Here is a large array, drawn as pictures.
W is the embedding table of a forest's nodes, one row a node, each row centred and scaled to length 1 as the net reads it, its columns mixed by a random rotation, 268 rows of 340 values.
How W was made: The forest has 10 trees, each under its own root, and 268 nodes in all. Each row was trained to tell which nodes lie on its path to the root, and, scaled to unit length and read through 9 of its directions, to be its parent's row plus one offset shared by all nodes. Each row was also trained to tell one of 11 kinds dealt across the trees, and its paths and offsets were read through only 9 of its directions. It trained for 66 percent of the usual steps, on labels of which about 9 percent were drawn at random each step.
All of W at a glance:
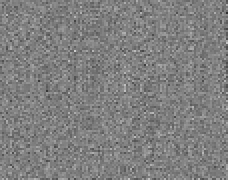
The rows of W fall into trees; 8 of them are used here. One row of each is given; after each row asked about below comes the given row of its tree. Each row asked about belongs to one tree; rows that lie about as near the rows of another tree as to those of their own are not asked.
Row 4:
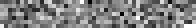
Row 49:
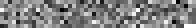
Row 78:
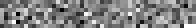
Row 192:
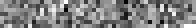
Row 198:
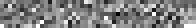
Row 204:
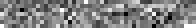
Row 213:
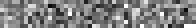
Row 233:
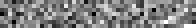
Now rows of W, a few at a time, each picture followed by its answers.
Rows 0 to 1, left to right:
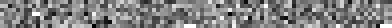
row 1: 198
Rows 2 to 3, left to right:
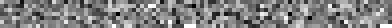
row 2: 78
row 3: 78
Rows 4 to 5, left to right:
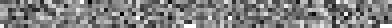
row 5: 78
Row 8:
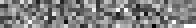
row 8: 198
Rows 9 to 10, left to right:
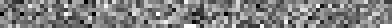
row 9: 213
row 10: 198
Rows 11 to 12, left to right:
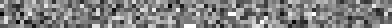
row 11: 213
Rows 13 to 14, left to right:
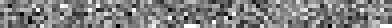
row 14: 204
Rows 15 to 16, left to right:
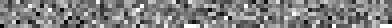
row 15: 213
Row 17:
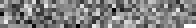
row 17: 213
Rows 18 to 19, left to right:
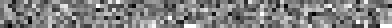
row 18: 233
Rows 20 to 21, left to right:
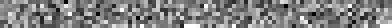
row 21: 198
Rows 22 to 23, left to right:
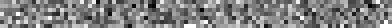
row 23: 198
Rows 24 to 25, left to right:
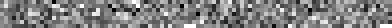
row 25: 213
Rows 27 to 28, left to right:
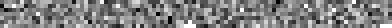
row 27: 204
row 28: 78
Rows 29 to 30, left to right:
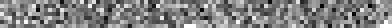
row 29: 4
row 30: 198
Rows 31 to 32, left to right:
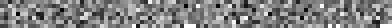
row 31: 78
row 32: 233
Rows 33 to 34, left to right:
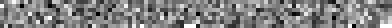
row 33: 233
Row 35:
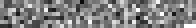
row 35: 78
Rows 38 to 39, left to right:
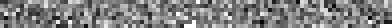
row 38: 78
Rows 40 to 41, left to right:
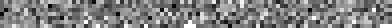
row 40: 78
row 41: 213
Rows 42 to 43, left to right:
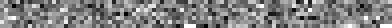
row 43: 233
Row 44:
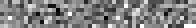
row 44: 213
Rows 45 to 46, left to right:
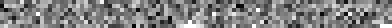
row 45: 204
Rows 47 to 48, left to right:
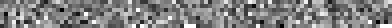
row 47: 233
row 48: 233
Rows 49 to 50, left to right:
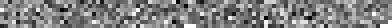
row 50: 78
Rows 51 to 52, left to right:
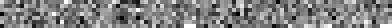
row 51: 49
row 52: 78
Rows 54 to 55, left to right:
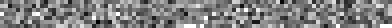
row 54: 4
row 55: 4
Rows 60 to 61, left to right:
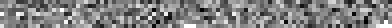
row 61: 204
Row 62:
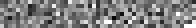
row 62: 198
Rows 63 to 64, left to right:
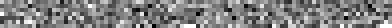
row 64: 233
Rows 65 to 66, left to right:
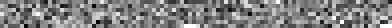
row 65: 4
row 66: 4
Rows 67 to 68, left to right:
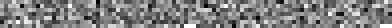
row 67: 198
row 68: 213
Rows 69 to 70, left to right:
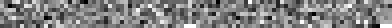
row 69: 213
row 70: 78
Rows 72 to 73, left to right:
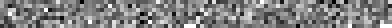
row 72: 78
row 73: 233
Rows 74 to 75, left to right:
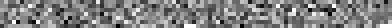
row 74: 213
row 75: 4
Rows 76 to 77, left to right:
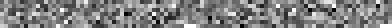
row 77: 4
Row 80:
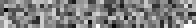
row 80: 192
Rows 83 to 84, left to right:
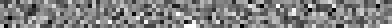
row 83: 198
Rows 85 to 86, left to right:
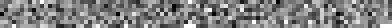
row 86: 78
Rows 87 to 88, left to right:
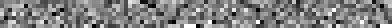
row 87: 204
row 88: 49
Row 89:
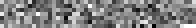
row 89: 4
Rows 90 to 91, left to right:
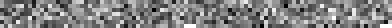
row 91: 213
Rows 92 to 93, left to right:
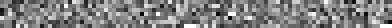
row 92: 233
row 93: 4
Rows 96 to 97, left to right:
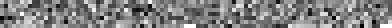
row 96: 198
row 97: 78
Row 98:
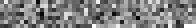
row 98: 78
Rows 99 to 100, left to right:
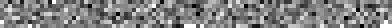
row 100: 78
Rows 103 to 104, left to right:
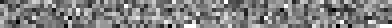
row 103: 213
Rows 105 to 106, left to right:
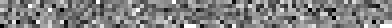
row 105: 213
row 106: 198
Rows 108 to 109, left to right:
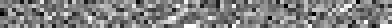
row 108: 233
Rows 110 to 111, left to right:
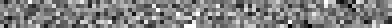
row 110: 198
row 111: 4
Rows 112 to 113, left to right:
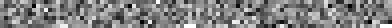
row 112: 198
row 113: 192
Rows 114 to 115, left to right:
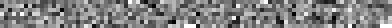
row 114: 204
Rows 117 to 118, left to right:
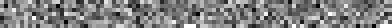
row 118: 213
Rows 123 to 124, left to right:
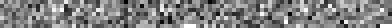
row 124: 78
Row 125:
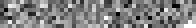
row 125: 198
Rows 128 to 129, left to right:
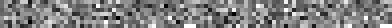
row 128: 233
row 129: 213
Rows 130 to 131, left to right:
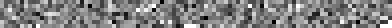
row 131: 198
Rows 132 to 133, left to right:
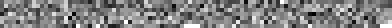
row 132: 233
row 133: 198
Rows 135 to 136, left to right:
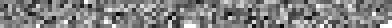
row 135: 198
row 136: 78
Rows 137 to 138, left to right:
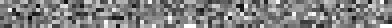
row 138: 4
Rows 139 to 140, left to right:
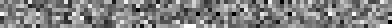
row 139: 4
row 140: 213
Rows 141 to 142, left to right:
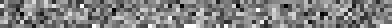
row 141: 213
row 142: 192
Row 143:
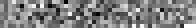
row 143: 78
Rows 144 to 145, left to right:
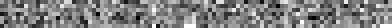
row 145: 198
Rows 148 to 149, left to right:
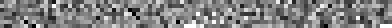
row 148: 198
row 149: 4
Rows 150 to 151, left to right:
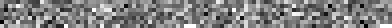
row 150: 198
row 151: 192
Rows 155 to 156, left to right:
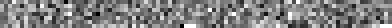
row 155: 78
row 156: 4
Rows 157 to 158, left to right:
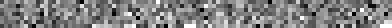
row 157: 78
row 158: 198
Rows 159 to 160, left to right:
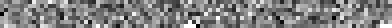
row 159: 213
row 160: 233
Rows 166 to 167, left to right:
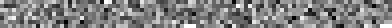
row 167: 198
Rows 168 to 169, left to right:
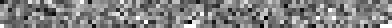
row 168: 4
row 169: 213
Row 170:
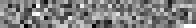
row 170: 4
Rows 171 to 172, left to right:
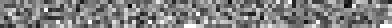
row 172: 204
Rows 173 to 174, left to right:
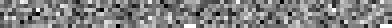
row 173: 49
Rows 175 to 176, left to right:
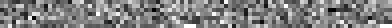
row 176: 4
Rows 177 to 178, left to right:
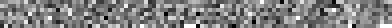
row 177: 233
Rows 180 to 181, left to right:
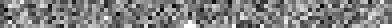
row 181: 198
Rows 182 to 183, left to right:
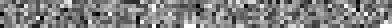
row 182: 78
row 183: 78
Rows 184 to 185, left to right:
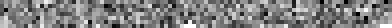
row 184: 192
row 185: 204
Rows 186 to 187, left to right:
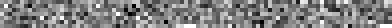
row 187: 213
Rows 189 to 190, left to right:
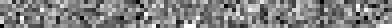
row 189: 233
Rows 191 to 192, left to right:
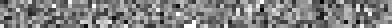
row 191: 198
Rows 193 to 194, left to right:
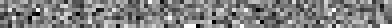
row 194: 49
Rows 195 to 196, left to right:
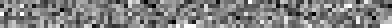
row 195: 204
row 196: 78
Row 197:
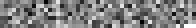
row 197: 198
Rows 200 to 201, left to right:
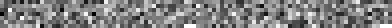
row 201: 4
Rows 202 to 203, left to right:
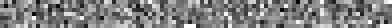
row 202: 78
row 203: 233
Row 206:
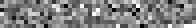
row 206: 4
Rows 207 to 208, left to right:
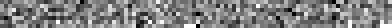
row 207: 78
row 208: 233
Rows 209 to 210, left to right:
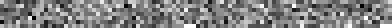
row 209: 204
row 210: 233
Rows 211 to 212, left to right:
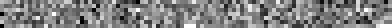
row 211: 49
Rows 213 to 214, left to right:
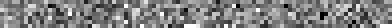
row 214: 192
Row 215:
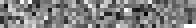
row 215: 198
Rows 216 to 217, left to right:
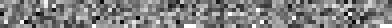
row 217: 4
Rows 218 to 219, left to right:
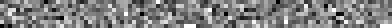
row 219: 78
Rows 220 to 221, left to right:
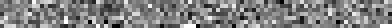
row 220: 213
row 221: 213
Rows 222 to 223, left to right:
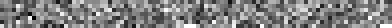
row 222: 204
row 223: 198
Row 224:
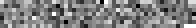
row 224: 49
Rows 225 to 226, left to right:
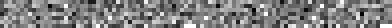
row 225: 233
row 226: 213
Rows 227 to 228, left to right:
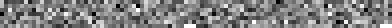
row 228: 78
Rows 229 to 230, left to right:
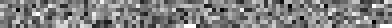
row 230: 233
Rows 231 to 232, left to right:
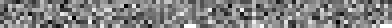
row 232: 198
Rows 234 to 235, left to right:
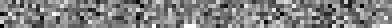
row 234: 233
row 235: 4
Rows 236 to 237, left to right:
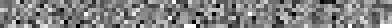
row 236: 213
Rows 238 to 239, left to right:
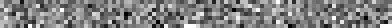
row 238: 192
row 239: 4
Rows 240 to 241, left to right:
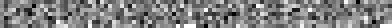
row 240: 198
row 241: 78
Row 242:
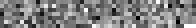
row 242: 78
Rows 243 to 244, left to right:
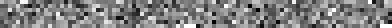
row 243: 198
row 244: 213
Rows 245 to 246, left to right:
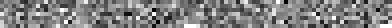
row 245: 4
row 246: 4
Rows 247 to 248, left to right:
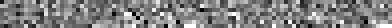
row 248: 4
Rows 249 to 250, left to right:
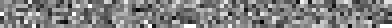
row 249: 4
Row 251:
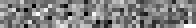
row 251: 4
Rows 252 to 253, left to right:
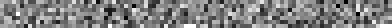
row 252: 192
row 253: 4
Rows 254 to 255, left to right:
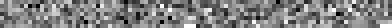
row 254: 198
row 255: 78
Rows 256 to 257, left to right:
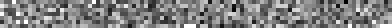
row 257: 4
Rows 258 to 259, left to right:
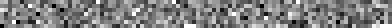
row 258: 213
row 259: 4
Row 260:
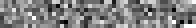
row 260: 233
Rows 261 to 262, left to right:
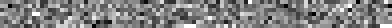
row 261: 4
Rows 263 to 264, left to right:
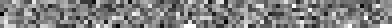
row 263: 213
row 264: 233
